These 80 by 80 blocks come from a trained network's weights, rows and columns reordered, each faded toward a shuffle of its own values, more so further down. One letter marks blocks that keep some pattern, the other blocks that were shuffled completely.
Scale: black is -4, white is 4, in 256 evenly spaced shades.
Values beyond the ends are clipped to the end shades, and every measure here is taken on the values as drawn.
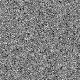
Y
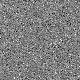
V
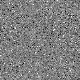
Y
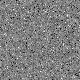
V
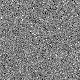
V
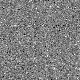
Y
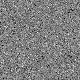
V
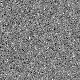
V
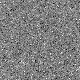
V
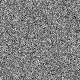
V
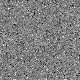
V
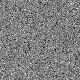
V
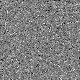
V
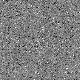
Y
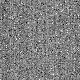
Y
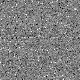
Y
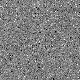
Y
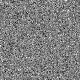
Y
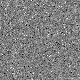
V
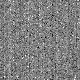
Y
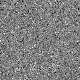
V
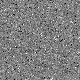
V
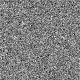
V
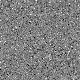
V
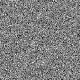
Y
